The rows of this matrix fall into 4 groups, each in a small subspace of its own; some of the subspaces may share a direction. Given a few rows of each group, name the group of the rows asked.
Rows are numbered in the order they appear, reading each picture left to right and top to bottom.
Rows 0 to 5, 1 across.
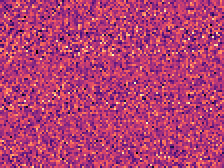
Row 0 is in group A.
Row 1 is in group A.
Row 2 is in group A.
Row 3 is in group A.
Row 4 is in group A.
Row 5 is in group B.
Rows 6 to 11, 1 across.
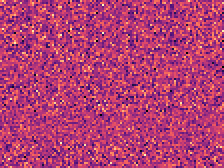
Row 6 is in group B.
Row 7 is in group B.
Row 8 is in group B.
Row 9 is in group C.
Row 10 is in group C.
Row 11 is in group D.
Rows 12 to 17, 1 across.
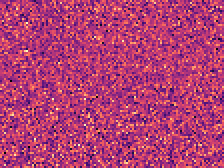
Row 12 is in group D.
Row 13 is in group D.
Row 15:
B
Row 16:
C
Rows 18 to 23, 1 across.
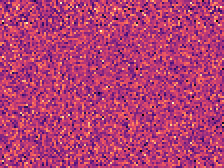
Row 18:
D
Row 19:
C
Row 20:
B
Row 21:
D
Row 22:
B
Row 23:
D
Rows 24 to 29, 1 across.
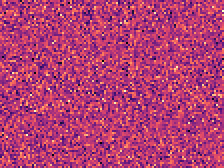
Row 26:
B
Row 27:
D
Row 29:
C
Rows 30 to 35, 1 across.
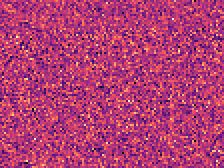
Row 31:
D
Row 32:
A
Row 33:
C
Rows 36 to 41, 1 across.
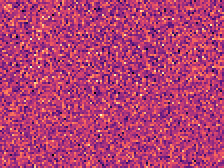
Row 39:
A
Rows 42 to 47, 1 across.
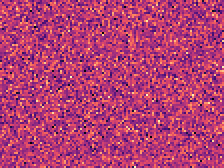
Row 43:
B
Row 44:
B
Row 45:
A
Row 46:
B
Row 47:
A
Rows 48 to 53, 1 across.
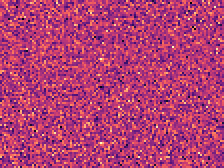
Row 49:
D
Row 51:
C
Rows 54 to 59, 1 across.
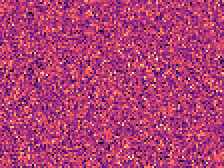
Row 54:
A
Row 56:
A
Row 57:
D
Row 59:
C
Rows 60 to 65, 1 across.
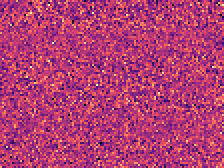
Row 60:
A
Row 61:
B
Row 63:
B
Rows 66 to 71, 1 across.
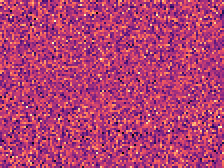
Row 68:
C
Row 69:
A
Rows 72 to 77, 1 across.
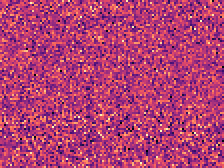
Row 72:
A
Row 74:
B
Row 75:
B
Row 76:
C
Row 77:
A
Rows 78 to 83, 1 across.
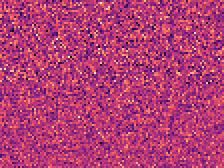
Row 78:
C
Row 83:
C
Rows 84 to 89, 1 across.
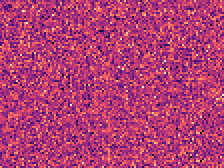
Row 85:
C
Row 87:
B
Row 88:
A
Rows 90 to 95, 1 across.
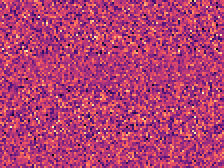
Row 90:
D
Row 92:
A
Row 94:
C
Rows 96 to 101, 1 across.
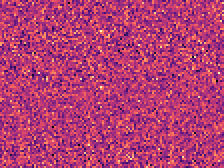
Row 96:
B
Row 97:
C
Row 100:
B
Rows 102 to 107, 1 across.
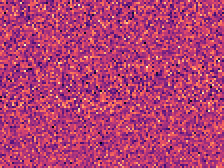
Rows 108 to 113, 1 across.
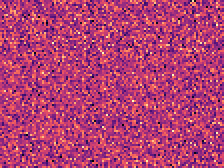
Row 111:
D
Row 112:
D
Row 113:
A
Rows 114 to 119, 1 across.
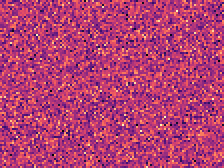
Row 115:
C
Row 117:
A
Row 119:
C
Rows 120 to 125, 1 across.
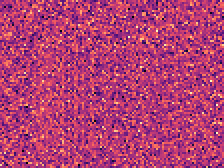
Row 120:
A
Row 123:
D
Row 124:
D
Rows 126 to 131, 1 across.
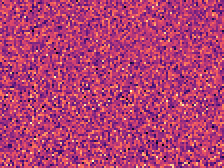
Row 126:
D
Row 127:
B
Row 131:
A
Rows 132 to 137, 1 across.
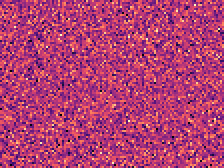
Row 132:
B
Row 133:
A
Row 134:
A
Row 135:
A
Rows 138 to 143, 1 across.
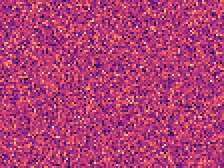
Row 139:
D
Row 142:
B
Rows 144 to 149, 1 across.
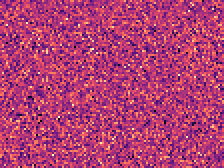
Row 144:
A
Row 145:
D
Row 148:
A
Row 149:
C
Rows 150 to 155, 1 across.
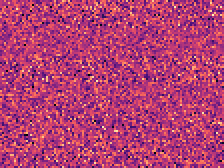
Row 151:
D
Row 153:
B
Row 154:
D
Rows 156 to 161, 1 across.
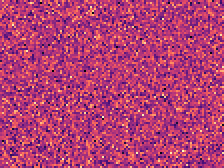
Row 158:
B
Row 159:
B
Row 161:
B
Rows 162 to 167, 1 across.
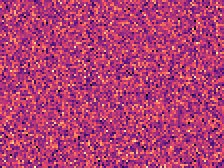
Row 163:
D
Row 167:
C
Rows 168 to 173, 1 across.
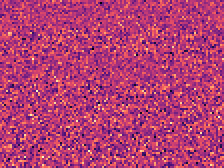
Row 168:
C
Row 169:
A
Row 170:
B
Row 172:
A
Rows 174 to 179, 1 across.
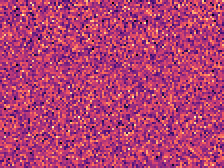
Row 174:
A
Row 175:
A
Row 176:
A
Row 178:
B
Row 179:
A
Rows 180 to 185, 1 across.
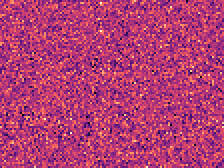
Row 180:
C
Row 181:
C
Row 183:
A
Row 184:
B
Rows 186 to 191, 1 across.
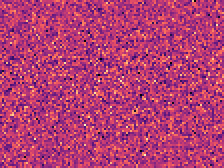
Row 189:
A
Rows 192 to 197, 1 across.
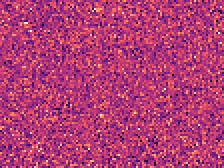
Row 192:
D
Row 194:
D
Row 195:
B
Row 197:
A
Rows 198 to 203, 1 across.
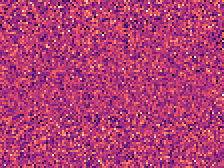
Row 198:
A
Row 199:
B
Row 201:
B
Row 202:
A
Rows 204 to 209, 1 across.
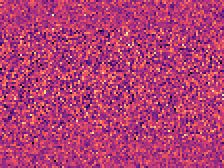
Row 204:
B
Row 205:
C
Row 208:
A
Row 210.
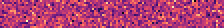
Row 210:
D
